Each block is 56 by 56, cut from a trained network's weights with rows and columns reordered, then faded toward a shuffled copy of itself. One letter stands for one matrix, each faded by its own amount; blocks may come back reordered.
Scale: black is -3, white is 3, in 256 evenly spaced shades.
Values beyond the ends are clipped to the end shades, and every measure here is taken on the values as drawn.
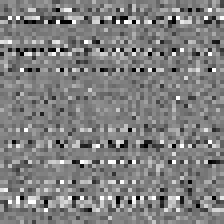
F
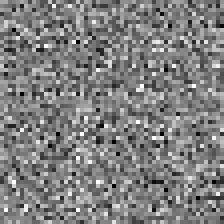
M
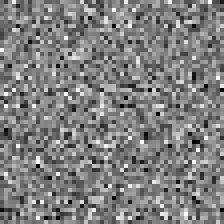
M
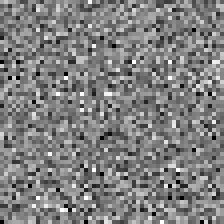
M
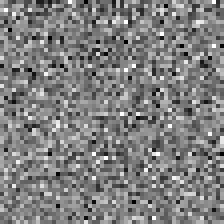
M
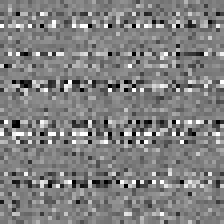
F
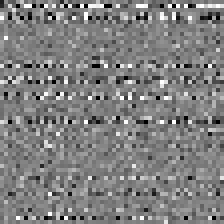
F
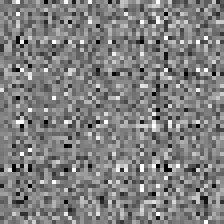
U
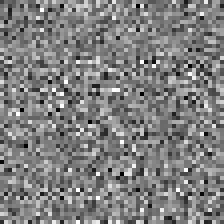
M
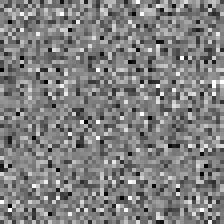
M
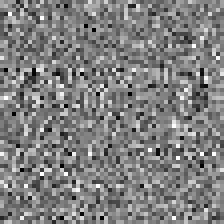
M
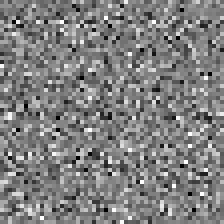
M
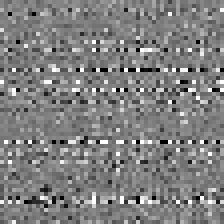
F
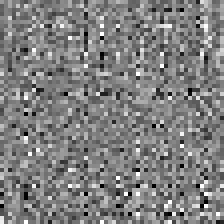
U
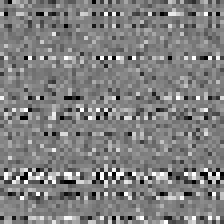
F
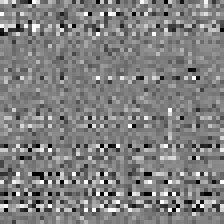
F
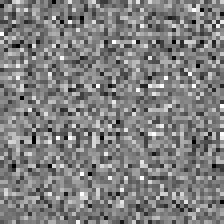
M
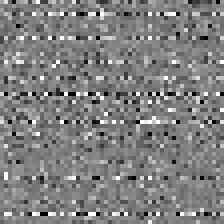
F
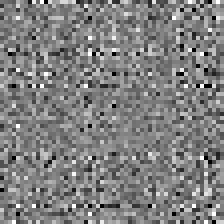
U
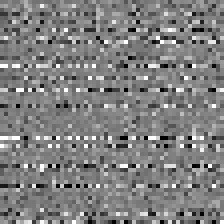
F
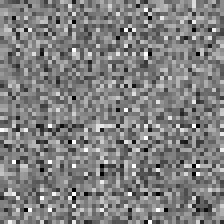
U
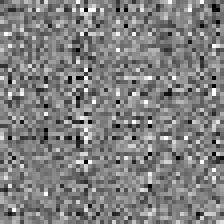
U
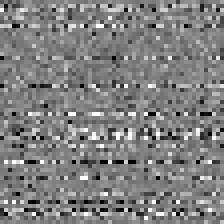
F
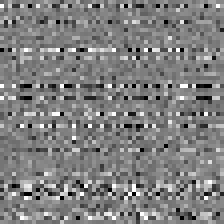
F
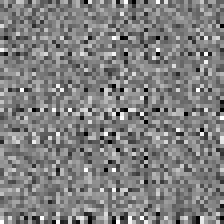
U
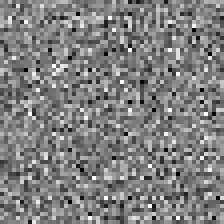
M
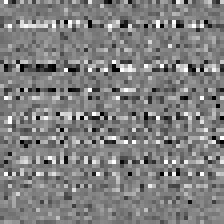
F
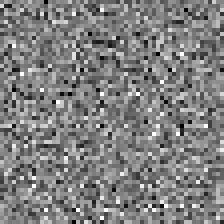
M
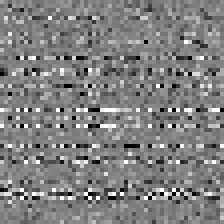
F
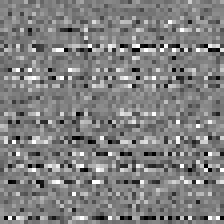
F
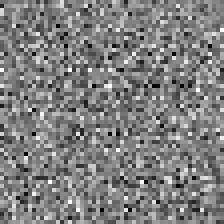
M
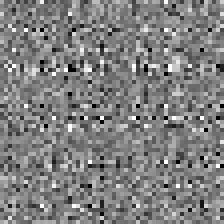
U
